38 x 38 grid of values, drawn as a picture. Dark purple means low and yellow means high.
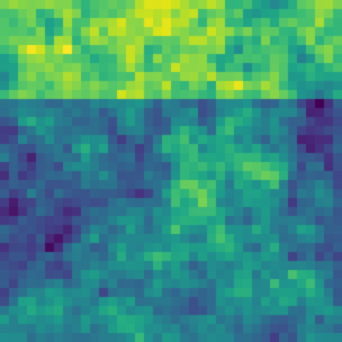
Stripes: none. Ninth with the lowest average: middle left. Seam: horizontal, 30% of the way down, the top part higher. Ninth with the highest average: top middle.
